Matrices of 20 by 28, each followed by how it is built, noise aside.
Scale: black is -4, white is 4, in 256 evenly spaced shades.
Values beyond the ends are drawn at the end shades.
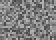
noise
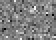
noise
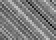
Toeplitz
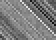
Toeplitz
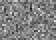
noise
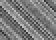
Toeplitz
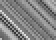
Toeplitz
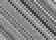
Toeplitz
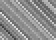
Toeplitz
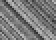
Toeplitz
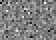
noise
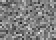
noise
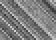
Toeplitz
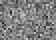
noise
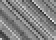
Toeplitz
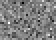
noise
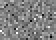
noise
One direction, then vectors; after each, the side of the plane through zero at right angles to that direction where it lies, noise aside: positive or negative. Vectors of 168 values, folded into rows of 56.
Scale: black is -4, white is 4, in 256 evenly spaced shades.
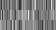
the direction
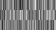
positive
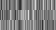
positive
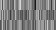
negative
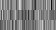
negative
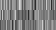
negative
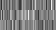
positive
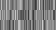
negative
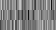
negative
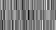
negative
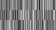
positive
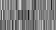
negative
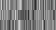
negative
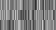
negative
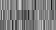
negative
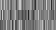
negative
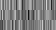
negative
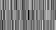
negative
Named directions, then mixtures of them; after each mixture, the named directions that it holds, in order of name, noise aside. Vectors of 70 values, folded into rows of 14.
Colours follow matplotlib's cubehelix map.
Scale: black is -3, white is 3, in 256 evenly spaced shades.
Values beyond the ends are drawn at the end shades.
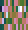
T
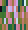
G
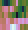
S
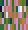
T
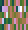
T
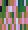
G, S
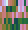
G, S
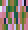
G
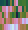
S, T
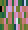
G, T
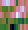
S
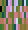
G, T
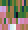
G, S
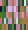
G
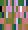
G, T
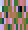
T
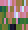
G, S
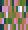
T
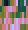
G, S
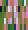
G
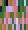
G, S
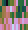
G, S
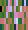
G, T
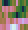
S
